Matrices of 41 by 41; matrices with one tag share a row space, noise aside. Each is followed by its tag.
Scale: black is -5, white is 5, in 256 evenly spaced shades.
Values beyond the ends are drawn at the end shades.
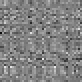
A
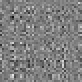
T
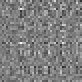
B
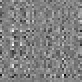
T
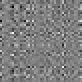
T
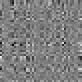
T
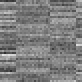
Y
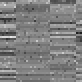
Y
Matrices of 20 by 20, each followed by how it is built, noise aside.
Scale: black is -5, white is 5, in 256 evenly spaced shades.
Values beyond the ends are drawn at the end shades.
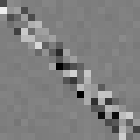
banded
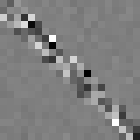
banded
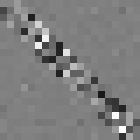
banded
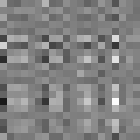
low rank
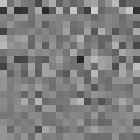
low rank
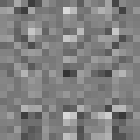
low rank
